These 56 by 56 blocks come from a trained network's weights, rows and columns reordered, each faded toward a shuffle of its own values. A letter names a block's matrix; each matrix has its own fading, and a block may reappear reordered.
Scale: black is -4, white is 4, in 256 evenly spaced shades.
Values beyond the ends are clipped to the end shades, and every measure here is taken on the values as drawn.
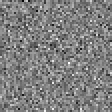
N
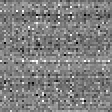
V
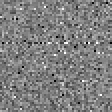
N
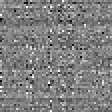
V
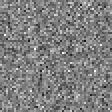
N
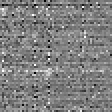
V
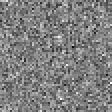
N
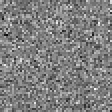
N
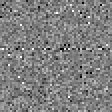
N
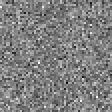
N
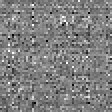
V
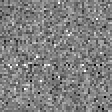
N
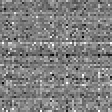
V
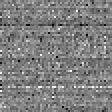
V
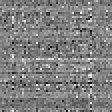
V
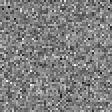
N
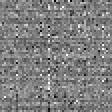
V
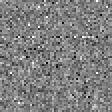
N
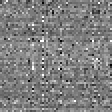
V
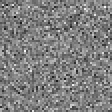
N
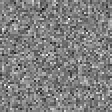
N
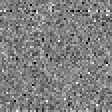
N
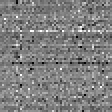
V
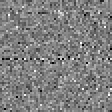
N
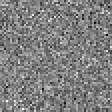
N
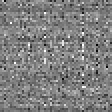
V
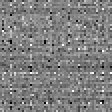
V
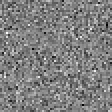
N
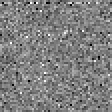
N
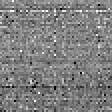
V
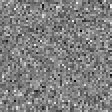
N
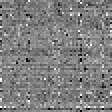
V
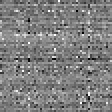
V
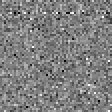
N
